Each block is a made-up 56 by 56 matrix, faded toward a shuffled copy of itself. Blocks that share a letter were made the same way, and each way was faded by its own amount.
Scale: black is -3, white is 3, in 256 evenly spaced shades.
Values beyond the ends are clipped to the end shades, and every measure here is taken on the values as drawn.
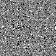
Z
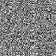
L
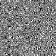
L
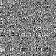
L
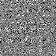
Z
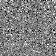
Z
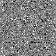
Z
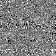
Z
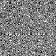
L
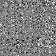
Z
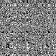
L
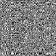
L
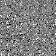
Z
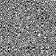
L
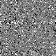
Z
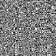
L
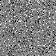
Z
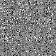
Z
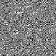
L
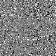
Z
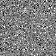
Z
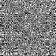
L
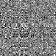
L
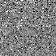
Z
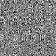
L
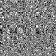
L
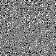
Z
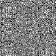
L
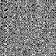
L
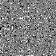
Z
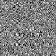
L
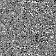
Z
